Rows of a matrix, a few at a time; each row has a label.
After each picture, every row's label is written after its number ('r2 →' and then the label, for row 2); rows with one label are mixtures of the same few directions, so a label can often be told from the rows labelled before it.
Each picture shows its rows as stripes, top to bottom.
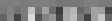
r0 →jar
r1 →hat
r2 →hat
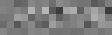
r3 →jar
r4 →hat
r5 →jar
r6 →hat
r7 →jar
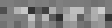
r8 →jar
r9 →jar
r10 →hat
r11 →hat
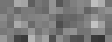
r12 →jar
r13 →hat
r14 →jar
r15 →jar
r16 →hat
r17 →jar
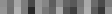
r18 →hat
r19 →hat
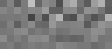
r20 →hat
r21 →hat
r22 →hat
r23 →hat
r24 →jar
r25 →jar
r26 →jar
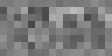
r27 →jar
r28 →jar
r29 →hat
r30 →hat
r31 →jar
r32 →jar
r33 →hat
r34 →jar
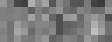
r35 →jar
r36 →hat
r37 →hat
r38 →jar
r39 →jar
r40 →hat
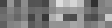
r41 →jar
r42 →jar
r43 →hat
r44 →jar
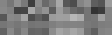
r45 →hat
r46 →jar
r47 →jar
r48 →jar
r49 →jar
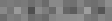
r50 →hat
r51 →hat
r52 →jar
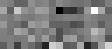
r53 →jar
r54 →jar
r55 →hat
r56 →jar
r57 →jar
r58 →hat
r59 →hat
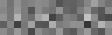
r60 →jar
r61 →hat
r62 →hat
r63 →hat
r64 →hat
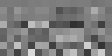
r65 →jar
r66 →jar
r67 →jar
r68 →jar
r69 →jar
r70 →jar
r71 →hat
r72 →hat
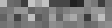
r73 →jar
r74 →jar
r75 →hat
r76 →hat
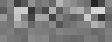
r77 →jar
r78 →jar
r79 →hat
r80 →jar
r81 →jar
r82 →jar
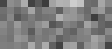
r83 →jar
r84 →hat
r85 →jar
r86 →hat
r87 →hat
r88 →jar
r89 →hat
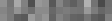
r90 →hat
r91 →hat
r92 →jar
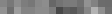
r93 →hat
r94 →jar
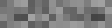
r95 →jar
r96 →hat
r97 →jar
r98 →jar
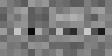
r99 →jar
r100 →jar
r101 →jar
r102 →jar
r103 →hat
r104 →jar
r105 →jar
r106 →hat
